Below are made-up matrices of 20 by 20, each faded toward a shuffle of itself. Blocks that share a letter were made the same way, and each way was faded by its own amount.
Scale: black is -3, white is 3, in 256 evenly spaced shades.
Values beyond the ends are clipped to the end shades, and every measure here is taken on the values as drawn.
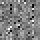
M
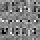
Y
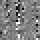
M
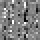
M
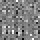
Y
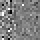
M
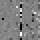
M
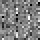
M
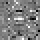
Y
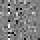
M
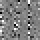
M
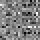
Y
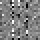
M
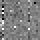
M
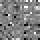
Y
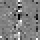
M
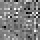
Y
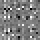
Y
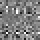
Y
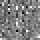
M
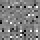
Y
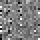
M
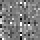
M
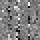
M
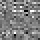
Y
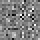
Y
